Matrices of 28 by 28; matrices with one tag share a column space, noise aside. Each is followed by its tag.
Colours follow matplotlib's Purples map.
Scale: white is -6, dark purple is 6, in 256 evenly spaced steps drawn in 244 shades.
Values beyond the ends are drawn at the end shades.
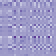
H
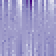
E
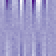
E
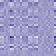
H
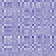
H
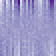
E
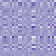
H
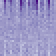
E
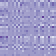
H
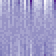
E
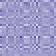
H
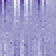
E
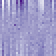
E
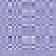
H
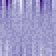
E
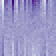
E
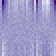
E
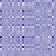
H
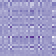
H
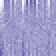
E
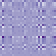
H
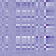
H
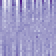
E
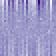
E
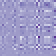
H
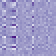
H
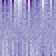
E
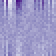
E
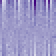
E
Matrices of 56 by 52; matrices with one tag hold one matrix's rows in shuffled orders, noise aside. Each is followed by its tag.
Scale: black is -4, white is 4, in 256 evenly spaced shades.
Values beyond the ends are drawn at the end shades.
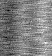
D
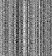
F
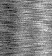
D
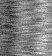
D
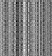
F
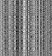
F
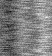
D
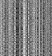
F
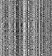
F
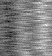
D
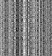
F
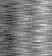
D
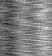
D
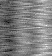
D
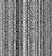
F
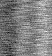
D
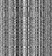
F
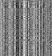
F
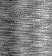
D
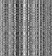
F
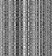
F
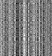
F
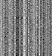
F
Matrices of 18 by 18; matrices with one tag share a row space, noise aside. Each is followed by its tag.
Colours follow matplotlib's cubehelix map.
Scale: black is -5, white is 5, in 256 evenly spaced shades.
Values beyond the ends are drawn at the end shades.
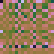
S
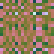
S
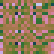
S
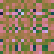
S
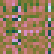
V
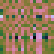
S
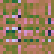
V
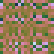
S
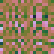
S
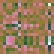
V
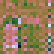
V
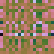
S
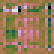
V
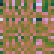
S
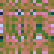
S
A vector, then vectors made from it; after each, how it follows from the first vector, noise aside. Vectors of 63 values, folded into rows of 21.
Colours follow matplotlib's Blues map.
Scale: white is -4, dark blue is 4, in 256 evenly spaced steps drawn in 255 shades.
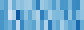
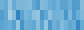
shrunk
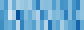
copied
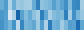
copied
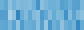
shrunk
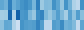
sign-scrambled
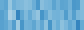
shrunk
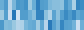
sign-scrambled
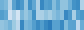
sign-scrambled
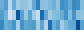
copied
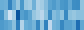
sign-scrambled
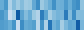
copied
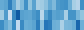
sign-scrambled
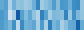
copied
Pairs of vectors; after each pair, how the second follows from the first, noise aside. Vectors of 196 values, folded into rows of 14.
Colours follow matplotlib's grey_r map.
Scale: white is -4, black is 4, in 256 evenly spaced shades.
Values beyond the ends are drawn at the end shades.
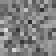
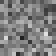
shuffled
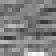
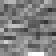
copied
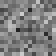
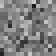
shuffled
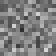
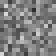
shuffled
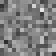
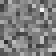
copied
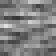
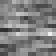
wrapped around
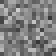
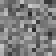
shuffled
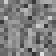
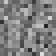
copied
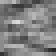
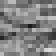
wrapped around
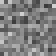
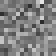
shuffled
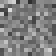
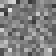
copied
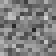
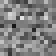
copied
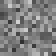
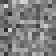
shuffled
